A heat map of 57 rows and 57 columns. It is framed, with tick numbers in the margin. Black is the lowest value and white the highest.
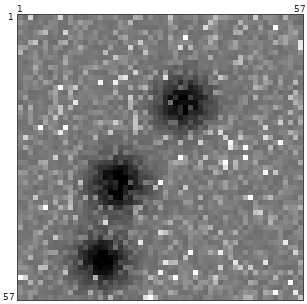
There are three dips. No row or column stands out. The halves do not mirror each other. Overall the values sit about 50% of the way up the scale. The distribution is heavy-tailed on both sides.
